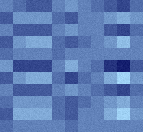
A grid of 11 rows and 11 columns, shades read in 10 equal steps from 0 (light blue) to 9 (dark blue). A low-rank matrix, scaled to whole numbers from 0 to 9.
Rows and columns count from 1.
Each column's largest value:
6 7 7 7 5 7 5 5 8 9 6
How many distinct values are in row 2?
5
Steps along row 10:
down same same up up down same down down up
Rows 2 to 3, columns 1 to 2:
6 3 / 4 6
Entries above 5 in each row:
4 2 5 2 0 6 2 5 1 2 0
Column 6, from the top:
3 6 3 6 4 2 7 3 6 6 5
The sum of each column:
54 46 45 45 50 51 47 47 47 43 46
